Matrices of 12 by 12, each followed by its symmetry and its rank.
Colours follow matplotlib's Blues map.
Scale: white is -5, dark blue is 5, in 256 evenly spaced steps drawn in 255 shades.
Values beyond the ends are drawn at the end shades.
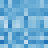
neither, rank two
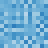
antisymmetric, rank two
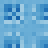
symmetric, rank two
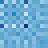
symmetric, rank two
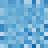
antisymmetric, rank two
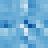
antisymmetric, rank two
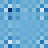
symmetric, rank one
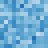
antisymmetric, full rank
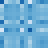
symmetric, rank one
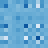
symmetric, rank two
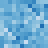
antisymmetric, full rank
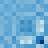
symmetric, rank two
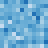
antisymmetric, full rank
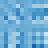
antisymmetric, rank two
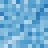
antisymmetric, full rank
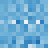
neither, rank two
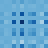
symmetric, rank one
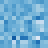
neither, rank two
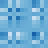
symmetric, rank one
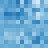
neither, rank two
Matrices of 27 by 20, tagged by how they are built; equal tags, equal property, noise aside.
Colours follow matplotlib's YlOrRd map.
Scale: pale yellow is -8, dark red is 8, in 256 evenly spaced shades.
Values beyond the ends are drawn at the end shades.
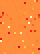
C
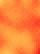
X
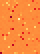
C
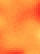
X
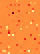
C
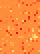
C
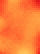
X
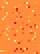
C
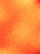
X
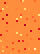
C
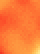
X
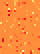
C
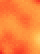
X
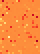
C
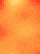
X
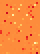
C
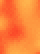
X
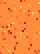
C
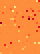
C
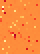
C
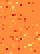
C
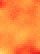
X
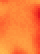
X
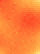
X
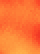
X
